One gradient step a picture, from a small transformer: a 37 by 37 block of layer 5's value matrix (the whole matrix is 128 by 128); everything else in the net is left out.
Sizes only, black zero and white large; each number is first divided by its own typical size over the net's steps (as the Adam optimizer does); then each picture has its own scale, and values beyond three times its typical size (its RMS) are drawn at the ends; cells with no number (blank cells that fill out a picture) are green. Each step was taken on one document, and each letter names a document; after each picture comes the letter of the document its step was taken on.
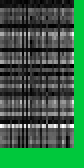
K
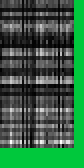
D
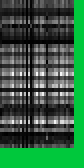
D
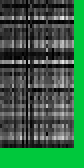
K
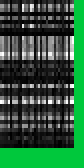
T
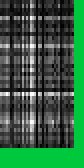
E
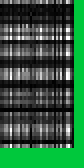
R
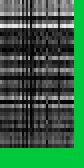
D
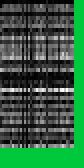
K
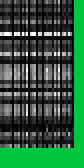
E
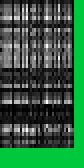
E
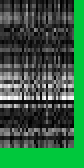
D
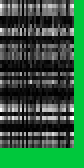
D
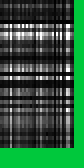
R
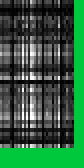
E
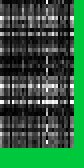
T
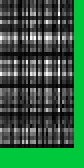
E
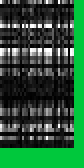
T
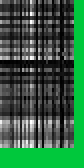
E
